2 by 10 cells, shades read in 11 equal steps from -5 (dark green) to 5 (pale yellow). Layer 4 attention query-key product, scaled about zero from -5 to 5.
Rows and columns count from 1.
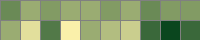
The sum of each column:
0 5 -2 6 2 2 4 -4 -5 -3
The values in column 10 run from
-3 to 0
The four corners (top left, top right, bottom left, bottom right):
-1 0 1 -3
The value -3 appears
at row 2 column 8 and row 2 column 10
